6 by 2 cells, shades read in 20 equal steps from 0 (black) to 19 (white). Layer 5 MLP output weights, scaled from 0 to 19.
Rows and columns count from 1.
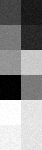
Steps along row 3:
up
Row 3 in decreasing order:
15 11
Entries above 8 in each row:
0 1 2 1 2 2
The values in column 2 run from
2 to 17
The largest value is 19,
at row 5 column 1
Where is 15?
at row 3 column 2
